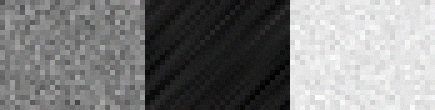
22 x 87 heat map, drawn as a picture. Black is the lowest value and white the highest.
The table splits into one row of 3 panels. Panel 1,1: middling, fine-grained. Panel 1,2: very low, slanting up to the right, faint in contrast. Panel 1,3: very high, fine-grained, faint in contrast.
